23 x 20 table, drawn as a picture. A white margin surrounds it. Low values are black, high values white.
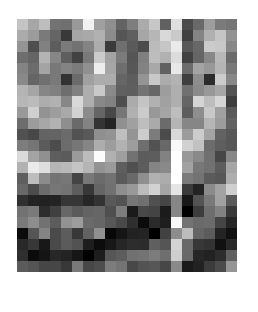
Rings: centred on the top left. Seam: horizontal, 70% of the way down, the top part higher. Average level on the scale: 50%. Odd lines: column 15.
